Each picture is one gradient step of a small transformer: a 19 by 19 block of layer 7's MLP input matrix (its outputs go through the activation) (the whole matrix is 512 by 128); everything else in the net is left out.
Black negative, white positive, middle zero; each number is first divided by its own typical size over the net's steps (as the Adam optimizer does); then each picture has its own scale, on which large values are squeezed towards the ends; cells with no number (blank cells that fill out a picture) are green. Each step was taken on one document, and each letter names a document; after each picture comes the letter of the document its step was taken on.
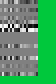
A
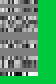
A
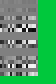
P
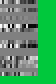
A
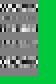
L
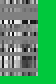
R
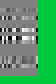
L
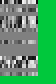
P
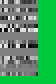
A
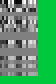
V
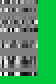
R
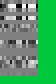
P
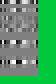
L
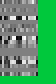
P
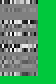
R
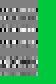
L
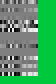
A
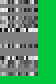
A
